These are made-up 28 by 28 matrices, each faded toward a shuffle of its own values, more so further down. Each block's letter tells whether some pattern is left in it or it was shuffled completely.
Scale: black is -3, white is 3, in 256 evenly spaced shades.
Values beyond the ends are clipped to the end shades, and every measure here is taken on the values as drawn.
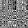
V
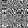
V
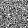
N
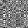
V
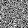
N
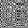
V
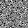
N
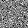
N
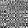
V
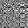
V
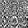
V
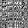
V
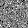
N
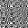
V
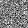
N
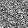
N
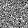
N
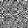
V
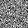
N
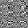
V
